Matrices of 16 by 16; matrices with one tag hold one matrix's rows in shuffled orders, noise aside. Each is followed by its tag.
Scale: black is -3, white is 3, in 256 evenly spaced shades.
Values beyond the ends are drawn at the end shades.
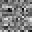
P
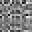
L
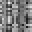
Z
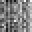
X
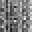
X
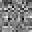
P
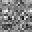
P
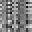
Z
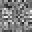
P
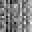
X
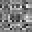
L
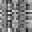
Z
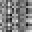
Z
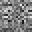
P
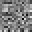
P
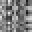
Z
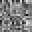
L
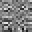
P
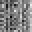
X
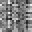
Z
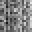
X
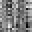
Z
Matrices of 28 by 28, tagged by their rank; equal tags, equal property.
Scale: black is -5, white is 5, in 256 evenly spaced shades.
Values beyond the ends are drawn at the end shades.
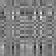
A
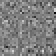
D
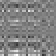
A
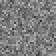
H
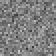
H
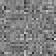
D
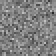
H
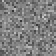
H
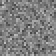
H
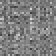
D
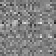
D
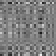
A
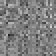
D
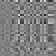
A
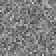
H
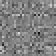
D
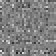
D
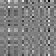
A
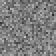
H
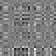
A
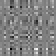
A
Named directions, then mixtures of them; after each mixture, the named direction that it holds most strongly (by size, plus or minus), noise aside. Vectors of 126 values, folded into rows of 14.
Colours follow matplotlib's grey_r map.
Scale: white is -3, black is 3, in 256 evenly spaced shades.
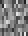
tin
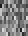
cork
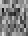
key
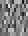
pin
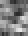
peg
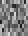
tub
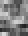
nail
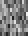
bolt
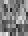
bolt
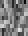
tin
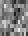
peg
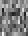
key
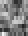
nail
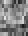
nail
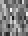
bolt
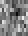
peg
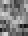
nail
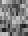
nail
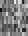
cork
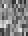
tin
